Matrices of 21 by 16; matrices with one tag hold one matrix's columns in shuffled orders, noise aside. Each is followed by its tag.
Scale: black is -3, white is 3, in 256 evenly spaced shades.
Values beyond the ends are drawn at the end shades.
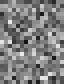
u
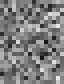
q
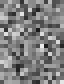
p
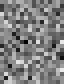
q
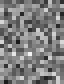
u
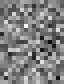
q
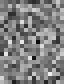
u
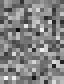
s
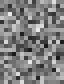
q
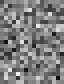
q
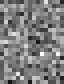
u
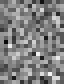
u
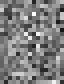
p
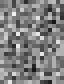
p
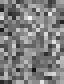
p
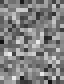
u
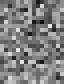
s
